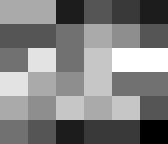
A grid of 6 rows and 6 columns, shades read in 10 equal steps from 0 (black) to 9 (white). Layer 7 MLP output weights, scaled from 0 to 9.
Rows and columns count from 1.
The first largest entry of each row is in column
1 4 5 1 3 1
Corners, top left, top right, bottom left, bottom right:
6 1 4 0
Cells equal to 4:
6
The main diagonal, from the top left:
6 3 4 7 7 0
